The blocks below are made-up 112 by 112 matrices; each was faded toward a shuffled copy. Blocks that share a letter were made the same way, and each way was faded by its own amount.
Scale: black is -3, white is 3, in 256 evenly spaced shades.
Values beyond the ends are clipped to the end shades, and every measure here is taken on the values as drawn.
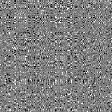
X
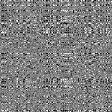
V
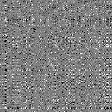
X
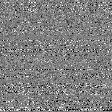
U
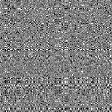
V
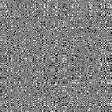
X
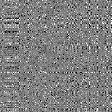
X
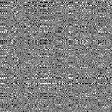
V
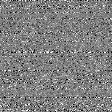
U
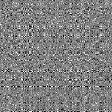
V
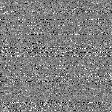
U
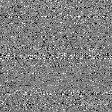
U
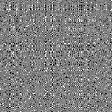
X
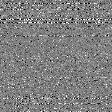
U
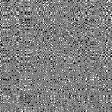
X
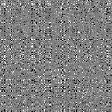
X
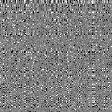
X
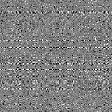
V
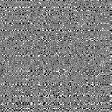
V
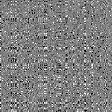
X
